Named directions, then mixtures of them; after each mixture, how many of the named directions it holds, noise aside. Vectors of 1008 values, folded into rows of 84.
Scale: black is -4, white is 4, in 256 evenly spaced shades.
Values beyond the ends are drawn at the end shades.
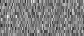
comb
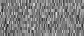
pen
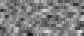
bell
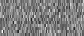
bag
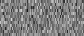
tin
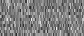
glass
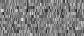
three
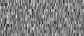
two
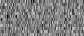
one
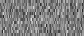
two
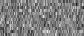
three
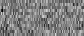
two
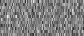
one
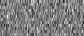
two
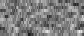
one
